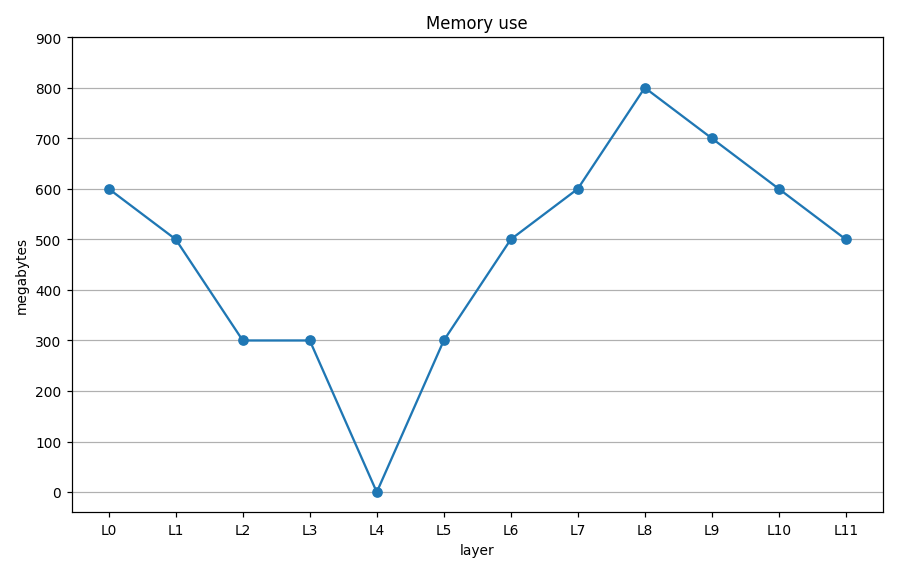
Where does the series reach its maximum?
L8
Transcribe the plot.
Title: Memory use
x-axis: layer, ticks L0 L1 L2 L3 L4 L5 L6 L7 L8 L9 L10 L11
y-axis: megabytes, ticks 0 100 200 300 400 500 600 700 800 900
Values:
600 500 300 300 0 300 500 600 800 700 600 500
